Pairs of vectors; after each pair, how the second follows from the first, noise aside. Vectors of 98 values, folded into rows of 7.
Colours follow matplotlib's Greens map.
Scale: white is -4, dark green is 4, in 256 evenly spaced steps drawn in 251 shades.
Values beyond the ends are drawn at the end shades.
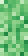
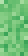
shrunk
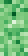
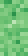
shrunk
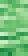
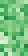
sign-scrambled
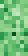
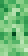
sign-scrambled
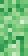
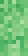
shrunk
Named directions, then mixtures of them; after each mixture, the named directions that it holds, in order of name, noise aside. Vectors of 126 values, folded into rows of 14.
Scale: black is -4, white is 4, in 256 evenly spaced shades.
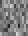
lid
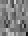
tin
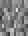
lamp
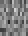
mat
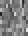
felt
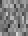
lid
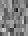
lamp, mat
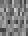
mat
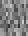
lid, mat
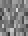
lamp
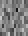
lamp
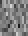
lid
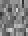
felt, lamp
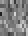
felt, tin
